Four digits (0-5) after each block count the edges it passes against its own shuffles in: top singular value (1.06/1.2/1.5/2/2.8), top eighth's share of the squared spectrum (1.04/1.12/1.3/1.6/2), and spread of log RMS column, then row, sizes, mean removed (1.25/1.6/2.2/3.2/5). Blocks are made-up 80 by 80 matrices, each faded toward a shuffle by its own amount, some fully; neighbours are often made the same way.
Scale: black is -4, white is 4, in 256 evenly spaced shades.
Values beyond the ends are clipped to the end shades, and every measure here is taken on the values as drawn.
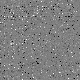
2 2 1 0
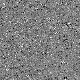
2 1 0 0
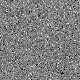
2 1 0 0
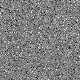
2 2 0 0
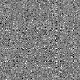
4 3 2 2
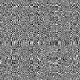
5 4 3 3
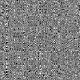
4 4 3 2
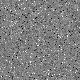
1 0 0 0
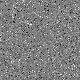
1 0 0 0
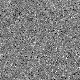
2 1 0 0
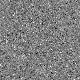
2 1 0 0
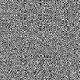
4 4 2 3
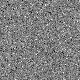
1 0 0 0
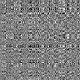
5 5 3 3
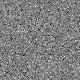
1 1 0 0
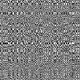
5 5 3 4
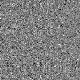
3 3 1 1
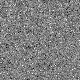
0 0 0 0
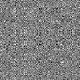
4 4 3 3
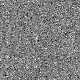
2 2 0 0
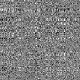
4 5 3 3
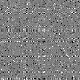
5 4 2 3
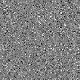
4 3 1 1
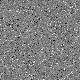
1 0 0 0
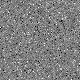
0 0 0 0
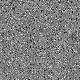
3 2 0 0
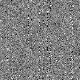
1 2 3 0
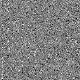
1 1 2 0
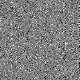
1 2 2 0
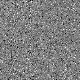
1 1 2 0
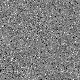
0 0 0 0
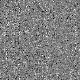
1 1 2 0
